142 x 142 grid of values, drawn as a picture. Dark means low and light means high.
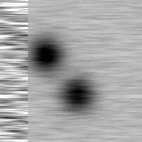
Most values sit high, with a long tail of low ones. The halves do not mirror each other. A vertical seam about 20% of the way across splits the table, and the right part is calmer. There is no overall slope. There are two dips.
